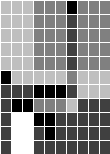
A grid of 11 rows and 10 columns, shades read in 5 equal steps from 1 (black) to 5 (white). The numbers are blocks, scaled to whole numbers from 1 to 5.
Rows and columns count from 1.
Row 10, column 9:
2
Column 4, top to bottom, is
3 3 3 3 3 4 1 3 1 2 2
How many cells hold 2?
33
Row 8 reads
2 1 1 3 3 3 4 2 2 2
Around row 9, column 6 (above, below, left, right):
3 2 1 2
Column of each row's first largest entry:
1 1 1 1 1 2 8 7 2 2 2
